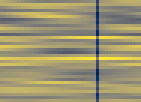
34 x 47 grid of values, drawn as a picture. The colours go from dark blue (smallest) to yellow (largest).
Odd lines: column 33. Grain: streaks across. Roughest part: middle right. Calmest part: bottom left.
